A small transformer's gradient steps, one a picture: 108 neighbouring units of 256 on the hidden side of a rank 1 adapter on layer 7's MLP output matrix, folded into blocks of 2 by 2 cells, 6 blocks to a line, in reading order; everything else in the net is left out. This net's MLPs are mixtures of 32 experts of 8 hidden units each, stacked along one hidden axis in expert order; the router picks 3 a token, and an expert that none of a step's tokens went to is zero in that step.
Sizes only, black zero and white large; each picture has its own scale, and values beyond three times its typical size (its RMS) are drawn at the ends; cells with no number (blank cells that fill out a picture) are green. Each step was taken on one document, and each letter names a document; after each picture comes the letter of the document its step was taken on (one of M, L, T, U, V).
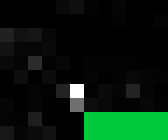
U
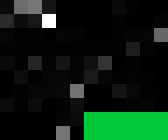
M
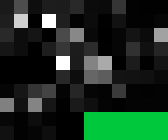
M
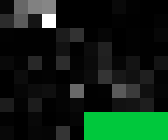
M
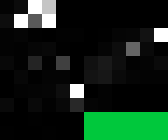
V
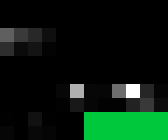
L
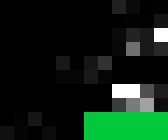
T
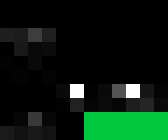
L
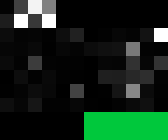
V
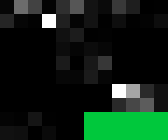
T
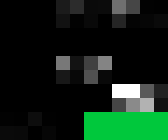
T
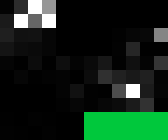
V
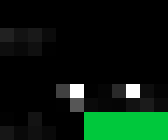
L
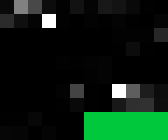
T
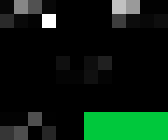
T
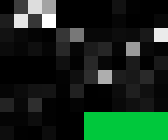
M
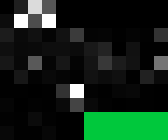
V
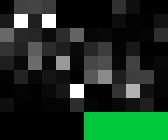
V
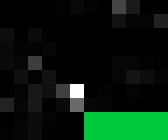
U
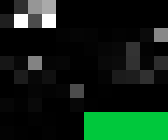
V
